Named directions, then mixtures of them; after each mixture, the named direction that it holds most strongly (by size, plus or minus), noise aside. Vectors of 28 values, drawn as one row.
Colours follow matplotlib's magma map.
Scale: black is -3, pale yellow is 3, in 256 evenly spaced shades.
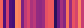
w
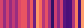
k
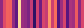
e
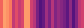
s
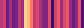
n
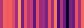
e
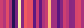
e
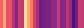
s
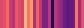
k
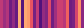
n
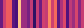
e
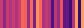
k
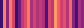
w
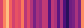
s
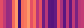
e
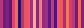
e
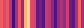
s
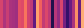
k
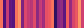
w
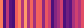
k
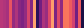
k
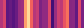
n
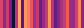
w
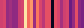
n
